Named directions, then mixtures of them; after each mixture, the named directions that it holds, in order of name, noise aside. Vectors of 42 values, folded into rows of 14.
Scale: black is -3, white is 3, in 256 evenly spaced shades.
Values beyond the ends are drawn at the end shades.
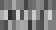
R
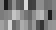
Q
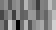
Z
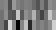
R, Z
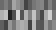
R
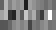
Q, R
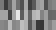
Q, R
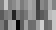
Q, Z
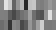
Q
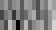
Z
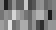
Q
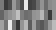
Q, Z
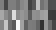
Q, Z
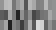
Q, R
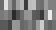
Q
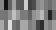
Q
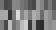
Q, R
